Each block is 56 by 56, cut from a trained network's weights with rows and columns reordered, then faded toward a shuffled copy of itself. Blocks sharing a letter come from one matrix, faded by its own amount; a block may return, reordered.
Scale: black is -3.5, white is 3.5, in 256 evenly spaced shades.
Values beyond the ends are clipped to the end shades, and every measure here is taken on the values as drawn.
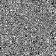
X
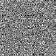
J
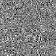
X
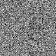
X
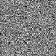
X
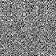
J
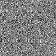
X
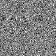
X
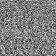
J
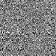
J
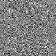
J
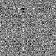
J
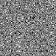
X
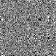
X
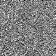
X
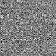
J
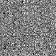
X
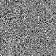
X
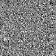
X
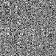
X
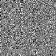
X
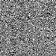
X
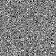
X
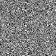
X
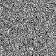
X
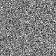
X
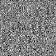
X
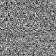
J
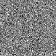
X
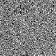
X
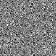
X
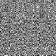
J
